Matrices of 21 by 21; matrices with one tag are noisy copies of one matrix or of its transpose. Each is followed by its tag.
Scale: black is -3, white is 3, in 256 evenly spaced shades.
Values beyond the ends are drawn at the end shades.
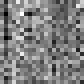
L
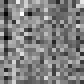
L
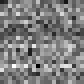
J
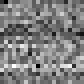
J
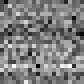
J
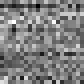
L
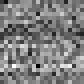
J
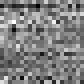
L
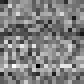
J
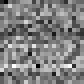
J
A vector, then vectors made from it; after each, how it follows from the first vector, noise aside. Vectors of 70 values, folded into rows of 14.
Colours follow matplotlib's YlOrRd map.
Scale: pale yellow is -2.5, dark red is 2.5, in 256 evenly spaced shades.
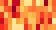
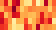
copied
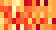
sign-scrambled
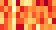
sign-scrambled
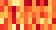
sign-scrambled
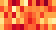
sign-scrambled
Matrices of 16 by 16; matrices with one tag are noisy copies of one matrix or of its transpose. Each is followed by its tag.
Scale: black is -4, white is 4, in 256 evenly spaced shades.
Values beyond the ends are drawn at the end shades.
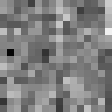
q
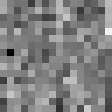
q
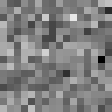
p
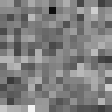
q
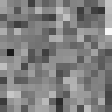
q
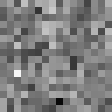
p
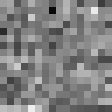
q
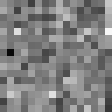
q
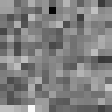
q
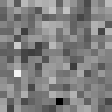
p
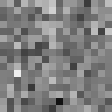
p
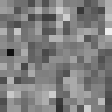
q
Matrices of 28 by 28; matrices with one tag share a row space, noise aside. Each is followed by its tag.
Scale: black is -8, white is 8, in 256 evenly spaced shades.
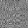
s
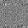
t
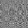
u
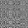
s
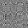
t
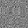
s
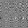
u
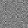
t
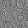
t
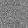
s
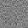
t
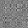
t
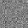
t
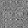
t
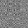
s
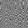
u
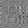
u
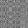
s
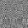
t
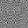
s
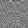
s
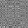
s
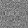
s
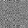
s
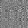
u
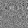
u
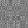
s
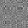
t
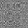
s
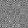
s
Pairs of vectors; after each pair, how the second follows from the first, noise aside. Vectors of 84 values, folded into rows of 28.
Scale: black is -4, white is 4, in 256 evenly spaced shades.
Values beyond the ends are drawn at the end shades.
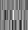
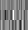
copied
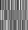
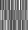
copied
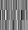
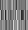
sign-scrambled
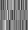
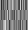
copied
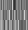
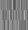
shrunk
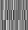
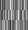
shuffled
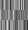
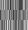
sign-scrambled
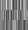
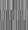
shrunk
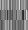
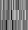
shuffled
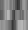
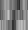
copied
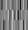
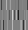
partly zeroed
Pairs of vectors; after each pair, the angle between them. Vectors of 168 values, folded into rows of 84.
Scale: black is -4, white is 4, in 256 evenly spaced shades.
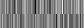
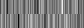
orthogonal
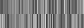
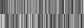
partly aligned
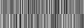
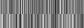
nearly parallel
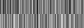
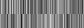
orthogonal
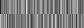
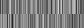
partly aligned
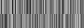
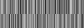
orthogonal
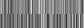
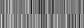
nearly opposite
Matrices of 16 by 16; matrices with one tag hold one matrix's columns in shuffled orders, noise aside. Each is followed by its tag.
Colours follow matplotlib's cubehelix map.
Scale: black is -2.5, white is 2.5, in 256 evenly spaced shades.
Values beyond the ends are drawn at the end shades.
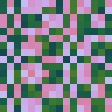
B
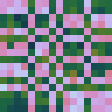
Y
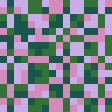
B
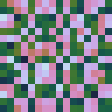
B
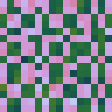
B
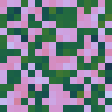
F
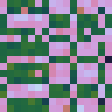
B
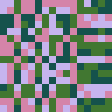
B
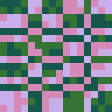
Y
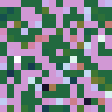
F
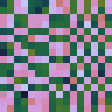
Y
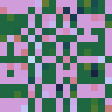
B
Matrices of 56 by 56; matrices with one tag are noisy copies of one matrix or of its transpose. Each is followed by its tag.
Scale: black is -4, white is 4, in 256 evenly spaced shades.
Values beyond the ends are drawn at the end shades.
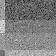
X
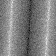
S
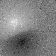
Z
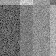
X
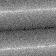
S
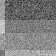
X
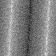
S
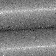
S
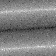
S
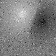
Z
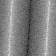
S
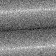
S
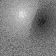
Z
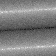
S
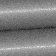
S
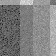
X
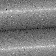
S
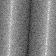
S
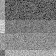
X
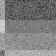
X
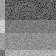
X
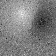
Z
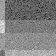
X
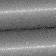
S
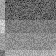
X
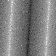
S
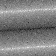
S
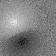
Z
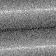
S
